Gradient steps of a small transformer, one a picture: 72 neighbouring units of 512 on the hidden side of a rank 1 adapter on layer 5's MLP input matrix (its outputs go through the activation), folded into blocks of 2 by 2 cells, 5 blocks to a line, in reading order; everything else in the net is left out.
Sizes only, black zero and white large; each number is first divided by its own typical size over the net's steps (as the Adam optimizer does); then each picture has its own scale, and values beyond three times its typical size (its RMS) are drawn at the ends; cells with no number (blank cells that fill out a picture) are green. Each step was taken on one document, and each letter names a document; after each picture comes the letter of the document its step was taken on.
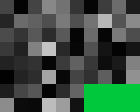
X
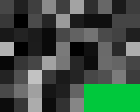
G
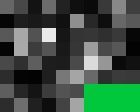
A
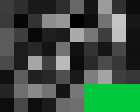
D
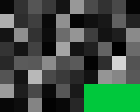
D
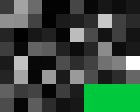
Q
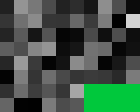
X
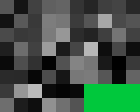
X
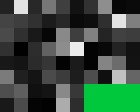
D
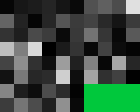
A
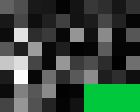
Q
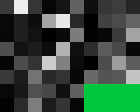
D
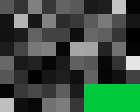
X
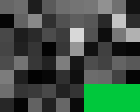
G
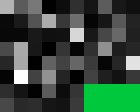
Q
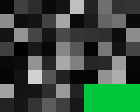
D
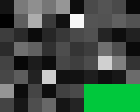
Q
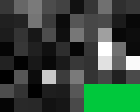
Q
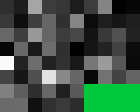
A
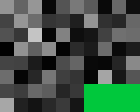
X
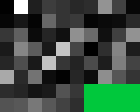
D
